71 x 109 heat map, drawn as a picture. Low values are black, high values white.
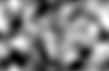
Lone odd cells: none. Ninth with the lowest average: bottom left. Grain: smooth.
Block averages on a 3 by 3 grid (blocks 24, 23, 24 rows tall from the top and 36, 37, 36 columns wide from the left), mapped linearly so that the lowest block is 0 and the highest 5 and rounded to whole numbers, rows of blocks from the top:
415 / 445 / 012
